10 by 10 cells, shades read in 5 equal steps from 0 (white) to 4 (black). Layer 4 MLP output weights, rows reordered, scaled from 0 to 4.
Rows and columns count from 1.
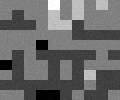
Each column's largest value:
4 3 3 4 4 3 3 3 3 3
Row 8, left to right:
2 3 2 2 3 2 3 1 3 3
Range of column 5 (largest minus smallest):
4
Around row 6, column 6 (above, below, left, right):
2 2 3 3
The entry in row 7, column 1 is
4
